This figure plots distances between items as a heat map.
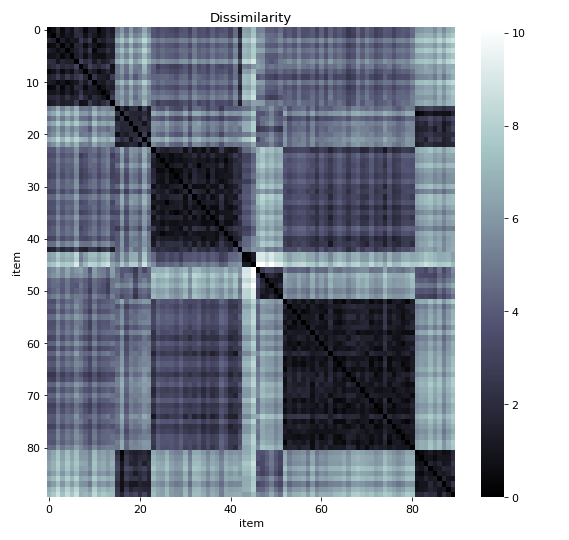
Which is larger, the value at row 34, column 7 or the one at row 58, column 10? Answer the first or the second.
the second
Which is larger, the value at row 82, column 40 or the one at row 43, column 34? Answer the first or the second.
the first
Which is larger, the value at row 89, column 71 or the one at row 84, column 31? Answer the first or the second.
the first
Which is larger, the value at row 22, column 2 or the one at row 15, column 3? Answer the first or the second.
the first
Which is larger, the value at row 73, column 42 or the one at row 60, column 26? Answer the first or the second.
the second
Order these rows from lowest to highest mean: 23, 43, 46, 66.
66, 23, 46, 43
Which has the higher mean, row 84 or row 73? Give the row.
84
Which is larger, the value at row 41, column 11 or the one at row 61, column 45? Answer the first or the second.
the second
